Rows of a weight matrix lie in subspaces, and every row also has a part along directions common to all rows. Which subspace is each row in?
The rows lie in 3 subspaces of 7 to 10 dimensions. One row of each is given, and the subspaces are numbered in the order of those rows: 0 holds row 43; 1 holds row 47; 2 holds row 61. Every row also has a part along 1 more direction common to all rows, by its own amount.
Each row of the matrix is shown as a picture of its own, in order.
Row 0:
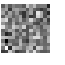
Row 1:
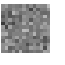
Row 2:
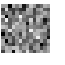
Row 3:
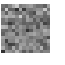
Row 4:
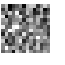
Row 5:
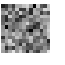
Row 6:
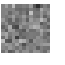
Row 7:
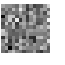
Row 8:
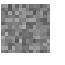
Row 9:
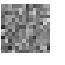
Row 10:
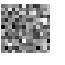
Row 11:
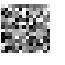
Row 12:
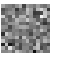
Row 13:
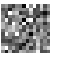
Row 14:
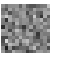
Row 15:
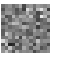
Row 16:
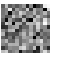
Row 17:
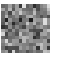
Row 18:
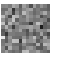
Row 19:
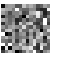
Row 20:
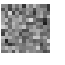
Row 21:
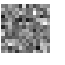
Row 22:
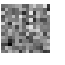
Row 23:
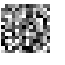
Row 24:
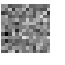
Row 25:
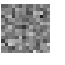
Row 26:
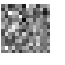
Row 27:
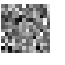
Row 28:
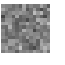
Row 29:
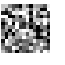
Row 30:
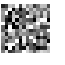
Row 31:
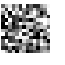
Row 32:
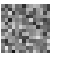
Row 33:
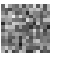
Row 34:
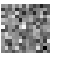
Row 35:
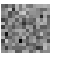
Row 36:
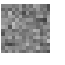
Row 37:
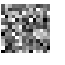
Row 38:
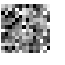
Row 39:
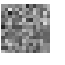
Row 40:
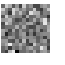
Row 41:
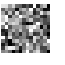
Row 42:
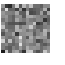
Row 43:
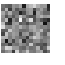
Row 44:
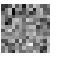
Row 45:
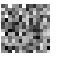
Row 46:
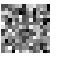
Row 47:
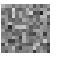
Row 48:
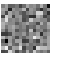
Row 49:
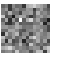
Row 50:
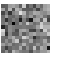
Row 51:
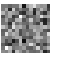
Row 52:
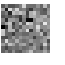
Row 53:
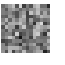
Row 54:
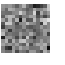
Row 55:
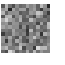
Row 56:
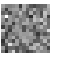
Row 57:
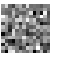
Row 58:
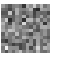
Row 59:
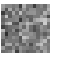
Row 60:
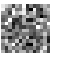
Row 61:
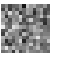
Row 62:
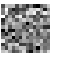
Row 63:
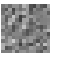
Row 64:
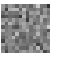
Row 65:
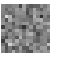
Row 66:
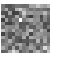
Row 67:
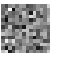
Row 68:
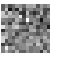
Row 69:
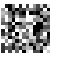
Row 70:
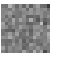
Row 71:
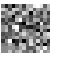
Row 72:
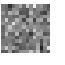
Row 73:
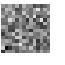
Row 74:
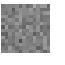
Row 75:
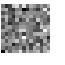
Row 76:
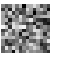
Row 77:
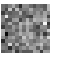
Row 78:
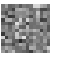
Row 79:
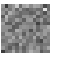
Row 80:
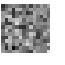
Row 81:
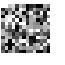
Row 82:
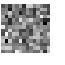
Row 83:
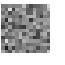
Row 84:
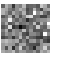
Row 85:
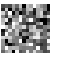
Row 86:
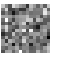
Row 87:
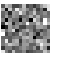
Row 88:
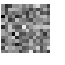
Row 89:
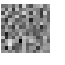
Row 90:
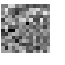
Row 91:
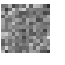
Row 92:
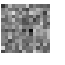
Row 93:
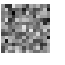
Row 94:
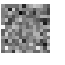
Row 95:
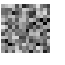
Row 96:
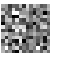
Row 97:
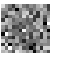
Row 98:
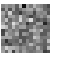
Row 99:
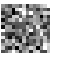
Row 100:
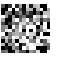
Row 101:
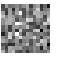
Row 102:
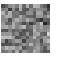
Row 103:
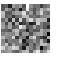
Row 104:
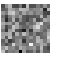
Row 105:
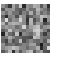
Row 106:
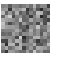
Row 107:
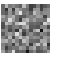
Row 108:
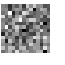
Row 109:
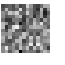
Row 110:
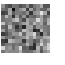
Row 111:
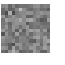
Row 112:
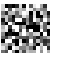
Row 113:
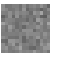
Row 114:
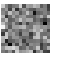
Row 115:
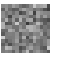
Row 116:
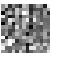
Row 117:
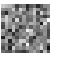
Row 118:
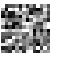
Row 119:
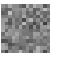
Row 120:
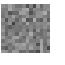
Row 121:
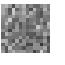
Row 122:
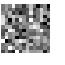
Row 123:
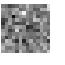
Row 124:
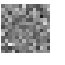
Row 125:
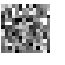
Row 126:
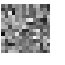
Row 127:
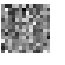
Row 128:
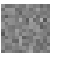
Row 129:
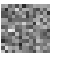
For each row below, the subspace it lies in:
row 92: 2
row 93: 2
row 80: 1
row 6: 0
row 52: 2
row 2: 2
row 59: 1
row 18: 0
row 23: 1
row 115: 0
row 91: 2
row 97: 1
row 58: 2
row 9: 0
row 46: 0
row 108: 0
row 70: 2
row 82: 0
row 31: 0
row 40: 1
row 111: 0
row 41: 0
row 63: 0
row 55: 1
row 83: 1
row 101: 0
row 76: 1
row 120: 2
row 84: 1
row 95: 2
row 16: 2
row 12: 1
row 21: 1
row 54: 0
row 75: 2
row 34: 0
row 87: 2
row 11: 2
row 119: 2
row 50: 2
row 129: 2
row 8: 0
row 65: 1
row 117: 0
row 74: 0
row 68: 2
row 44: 1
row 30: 0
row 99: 0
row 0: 1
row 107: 0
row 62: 2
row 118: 2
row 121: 1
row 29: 0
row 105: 2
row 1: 0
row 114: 1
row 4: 2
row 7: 0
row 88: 2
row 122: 0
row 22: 0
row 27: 1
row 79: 2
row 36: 0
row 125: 1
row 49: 0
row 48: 1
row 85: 1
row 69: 2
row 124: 1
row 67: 1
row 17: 2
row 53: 2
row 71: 0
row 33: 2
